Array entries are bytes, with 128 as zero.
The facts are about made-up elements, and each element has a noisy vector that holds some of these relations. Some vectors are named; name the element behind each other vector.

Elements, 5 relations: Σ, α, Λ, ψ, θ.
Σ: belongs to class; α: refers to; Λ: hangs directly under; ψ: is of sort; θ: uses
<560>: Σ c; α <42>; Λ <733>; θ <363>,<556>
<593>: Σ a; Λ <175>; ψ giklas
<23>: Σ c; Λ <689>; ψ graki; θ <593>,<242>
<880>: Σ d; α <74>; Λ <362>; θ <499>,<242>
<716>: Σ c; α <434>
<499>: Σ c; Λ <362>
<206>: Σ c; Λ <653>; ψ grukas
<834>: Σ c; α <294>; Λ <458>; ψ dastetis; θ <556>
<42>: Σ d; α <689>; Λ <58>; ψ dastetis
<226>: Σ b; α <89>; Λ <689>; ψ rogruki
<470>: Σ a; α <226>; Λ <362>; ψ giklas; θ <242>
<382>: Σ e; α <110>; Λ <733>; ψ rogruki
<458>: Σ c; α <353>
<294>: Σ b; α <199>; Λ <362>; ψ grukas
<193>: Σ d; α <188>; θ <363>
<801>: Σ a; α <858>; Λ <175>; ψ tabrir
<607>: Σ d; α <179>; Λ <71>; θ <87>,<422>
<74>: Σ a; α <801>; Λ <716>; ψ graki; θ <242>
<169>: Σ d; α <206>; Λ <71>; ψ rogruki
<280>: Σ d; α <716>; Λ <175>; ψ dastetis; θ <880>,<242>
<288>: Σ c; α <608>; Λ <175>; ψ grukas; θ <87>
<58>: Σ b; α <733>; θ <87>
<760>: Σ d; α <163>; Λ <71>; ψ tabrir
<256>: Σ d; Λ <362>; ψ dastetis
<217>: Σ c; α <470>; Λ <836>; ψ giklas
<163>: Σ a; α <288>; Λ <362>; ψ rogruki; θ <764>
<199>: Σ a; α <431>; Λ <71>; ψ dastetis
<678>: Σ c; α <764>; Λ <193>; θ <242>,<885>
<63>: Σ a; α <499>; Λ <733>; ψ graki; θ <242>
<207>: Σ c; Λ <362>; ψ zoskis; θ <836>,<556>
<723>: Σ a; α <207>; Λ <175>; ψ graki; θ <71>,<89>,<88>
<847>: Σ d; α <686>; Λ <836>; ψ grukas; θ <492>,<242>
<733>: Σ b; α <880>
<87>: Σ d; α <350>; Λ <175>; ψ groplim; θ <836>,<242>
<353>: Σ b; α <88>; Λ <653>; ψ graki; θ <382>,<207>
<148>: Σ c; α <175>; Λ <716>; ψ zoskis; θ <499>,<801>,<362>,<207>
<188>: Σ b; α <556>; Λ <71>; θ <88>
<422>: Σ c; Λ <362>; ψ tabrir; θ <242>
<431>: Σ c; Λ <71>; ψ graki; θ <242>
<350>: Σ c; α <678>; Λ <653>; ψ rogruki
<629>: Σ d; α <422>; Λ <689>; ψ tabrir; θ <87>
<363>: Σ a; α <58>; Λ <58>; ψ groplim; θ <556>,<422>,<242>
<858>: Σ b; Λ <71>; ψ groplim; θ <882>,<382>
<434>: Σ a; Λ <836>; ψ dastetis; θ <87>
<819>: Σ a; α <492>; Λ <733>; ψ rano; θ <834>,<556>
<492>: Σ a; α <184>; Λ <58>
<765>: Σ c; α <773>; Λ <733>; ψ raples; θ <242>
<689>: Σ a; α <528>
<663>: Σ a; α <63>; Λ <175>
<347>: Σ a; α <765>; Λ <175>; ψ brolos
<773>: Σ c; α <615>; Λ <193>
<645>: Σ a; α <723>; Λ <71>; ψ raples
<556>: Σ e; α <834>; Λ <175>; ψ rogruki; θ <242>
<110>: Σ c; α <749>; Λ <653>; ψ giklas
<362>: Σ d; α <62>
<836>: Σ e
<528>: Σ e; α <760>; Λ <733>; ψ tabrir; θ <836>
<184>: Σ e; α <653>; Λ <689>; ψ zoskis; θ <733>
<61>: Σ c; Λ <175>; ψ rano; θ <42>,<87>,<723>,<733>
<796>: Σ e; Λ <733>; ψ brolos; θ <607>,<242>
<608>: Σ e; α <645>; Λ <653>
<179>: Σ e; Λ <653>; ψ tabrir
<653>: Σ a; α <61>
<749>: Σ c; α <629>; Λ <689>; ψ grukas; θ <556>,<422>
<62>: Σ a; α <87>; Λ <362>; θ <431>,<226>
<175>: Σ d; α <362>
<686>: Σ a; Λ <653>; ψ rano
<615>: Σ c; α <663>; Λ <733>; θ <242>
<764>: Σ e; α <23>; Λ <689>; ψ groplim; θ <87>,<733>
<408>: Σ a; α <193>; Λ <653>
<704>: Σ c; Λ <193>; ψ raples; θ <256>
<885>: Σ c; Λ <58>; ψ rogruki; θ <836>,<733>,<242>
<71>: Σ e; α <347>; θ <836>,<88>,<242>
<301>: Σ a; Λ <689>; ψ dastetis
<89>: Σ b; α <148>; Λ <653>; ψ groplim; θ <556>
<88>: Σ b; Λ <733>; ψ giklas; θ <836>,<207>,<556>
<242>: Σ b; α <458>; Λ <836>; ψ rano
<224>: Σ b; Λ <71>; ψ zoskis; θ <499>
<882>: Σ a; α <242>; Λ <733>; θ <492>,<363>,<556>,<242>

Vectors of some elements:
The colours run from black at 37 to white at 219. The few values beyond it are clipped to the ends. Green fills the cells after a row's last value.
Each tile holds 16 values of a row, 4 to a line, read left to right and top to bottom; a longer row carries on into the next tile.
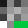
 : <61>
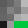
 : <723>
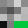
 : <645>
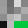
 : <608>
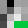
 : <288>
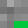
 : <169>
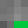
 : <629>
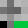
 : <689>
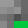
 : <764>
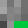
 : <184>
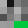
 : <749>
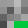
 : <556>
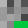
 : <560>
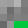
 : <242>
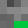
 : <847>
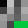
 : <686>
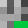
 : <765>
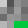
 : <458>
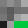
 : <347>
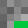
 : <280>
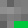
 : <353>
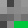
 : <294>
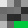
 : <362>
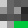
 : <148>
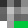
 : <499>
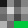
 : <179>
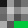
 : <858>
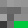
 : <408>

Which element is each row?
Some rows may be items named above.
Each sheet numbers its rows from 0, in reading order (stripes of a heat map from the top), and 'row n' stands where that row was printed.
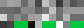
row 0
<819>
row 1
<760>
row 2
<885>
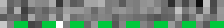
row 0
<678>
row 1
<653>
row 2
<885>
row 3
<242>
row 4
<353>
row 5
<764>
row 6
<224>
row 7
<301>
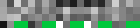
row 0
<528>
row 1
<58>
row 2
<23>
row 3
<431>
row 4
<733>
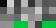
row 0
<593>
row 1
<796>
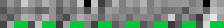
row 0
<801>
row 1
<42>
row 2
<801>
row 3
<434>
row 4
<71>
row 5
<71>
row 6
<882>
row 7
<288>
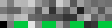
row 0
<689>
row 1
<350>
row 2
<175>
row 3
<63>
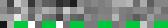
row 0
<760>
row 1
<704>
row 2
<206>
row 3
<607>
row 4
<382>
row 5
<716>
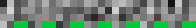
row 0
<88>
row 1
<188>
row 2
<470>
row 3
<87>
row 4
<226>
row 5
<836>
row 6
<301>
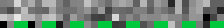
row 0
<163>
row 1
<689>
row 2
<74>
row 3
<89>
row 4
<819>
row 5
<193>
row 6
<256>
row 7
<62>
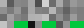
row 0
<716>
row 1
<528>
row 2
<880>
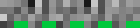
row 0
<882>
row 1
<301>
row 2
<199>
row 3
<301>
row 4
<71>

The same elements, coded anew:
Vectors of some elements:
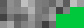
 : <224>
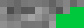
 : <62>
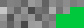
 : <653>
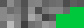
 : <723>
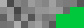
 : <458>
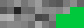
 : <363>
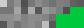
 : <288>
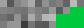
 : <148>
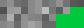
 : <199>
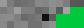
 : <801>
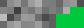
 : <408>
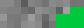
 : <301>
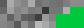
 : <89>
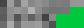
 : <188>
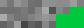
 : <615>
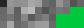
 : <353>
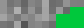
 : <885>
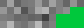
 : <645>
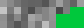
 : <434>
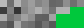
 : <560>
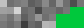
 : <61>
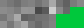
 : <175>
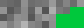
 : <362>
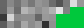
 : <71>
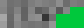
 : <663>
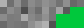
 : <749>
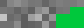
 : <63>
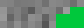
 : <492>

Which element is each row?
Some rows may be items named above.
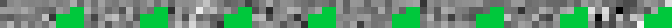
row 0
<608>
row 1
<350>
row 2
<169>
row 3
<882>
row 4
<678>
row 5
<242>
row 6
<819>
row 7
<686>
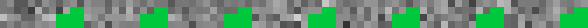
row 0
<470>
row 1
<885>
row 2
<74>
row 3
<184>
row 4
<689>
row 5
<764>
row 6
<716>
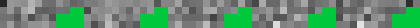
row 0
<353>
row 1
<42>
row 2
<645>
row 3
<226>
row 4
<294>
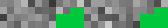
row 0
<764>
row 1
<733>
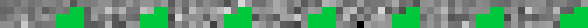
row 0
<256>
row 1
<528>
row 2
<71>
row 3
<184>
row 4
<431>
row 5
<629>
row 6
<58>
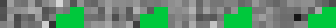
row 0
<88>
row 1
<193>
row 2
<629>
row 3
<801>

